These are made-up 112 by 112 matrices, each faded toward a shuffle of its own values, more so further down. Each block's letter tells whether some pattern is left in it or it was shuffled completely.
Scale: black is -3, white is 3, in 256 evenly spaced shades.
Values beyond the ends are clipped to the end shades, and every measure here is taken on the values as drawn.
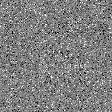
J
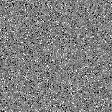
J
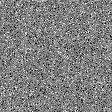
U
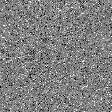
J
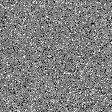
U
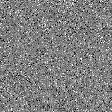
J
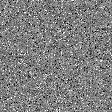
U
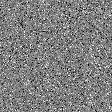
U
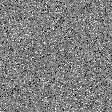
U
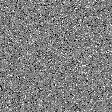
U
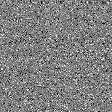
J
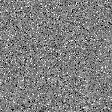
J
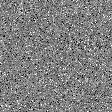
U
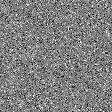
U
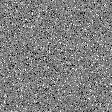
U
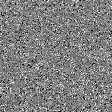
J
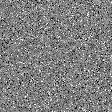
U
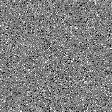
J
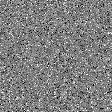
J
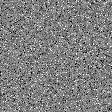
U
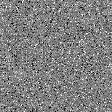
J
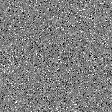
J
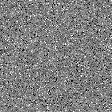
J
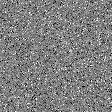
U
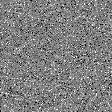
J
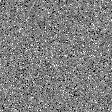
U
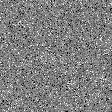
U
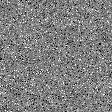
U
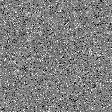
J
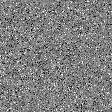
U
